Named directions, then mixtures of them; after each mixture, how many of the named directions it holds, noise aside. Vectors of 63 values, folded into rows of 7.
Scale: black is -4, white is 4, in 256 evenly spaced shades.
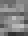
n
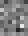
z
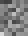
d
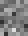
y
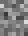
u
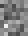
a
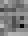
two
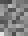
one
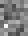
one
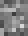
three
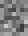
three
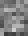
two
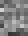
three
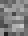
three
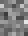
one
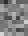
three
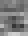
one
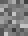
two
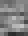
one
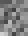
two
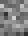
two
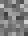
one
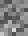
three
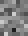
one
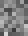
two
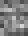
three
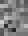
two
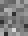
one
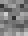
two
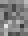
two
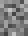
three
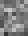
three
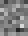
one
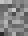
one
